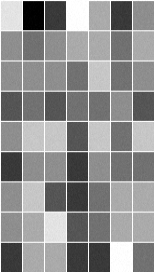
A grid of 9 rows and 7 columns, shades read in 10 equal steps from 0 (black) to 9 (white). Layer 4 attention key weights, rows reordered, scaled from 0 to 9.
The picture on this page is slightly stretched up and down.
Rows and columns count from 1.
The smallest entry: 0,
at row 1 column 2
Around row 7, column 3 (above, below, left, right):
5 8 7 2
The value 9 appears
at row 1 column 4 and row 9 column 6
